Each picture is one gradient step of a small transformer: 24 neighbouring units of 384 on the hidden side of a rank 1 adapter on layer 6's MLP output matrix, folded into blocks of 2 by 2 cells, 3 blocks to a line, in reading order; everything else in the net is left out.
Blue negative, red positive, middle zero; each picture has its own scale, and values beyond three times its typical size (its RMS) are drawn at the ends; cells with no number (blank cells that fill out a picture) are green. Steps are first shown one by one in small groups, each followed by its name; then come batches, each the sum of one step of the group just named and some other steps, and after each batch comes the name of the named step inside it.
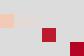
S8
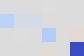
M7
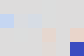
M7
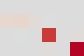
S8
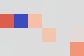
S8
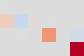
S8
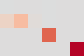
S8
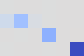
M7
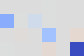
M7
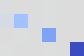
M7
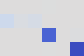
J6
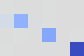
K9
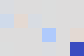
K9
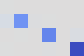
K9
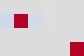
J6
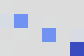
K9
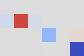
J6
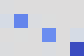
K9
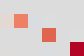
J6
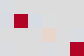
J6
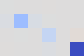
K9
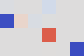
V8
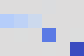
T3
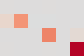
T3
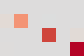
V8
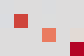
V8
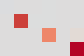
T3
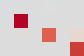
T3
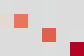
T3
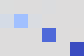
T3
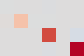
T3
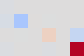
V8
